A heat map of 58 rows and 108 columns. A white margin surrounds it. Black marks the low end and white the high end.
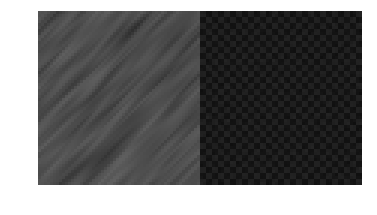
The table splits into one row of 2 panels. Panel 1,1: low, slanting up to the right, faint in contrast. Panel 1,2: very low, checkered, faint in contrast.
